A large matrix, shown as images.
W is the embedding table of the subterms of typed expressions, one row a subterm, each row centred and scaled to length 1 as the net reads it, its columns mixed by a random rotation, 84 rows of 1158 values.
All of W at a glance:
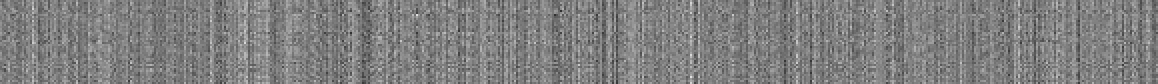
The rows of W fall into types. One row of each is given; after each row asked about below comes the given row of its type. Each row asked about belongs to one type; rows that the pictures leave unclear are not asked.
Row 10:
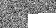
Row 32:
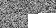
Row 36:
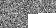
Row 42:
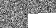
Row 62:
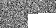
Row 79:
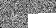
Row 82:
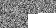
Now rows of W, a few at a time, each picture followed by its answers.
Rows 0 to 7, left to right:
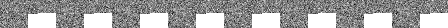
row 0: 82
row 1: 36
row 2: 82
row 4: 36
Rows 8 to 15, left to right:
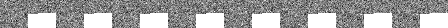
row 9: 79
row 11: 32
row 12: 42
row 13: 62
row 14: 82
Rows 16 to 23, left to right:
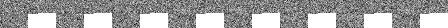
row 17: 82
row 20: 82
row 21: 79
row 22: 32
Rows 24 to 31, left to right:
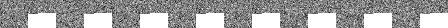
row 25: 32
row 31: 42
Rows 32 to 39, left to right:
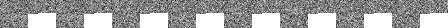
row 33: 32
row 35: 79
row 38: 79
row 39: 36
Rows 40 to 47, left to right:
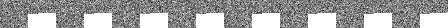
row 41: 10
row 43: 42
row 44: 62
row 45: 79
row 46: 36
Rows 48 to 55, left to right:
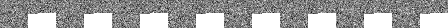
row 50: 32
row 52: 42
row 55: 42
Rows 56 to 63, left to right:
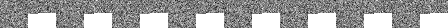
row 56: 42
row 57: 62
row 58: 79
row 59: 32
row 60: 82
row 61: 82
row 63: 36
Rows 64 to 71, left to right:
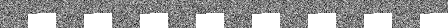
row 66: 82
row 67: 10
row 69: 36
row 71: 79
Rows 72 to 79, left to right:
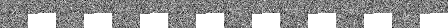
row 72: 82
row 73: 79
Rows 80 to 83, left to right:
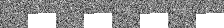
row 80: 36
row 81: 10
